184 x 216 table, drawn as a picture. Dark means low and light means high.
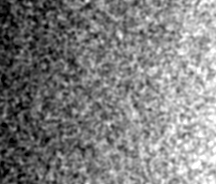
The texture is blotchy. On average the colour sits 50% of the way up the scale. The top left is the ninth with the lowest average. The field climbs toward the right. No lone cell stands out from its neighbours.
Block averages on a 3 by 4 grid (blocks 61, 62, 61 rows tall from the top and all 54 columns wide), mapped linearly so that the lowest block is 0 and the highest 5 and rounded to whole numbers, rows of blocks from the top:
0234 / 0235 / 0235
